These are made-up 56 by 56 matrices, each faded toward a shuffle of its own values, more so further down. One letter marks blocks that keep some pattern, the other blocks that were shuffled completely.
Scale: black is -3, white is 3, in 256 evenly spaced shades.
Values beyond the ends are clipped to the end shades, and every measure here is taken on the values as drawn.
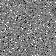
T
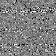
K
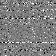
K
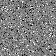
T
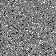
T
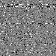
K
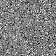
T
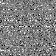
K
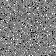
T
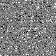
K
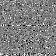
K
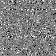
K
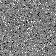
T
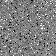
T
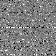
K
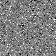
T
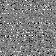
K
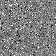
T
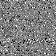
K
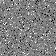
T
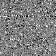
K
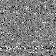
K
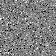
T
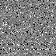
K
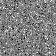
T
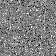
T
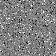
T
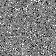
T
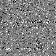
K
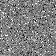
T
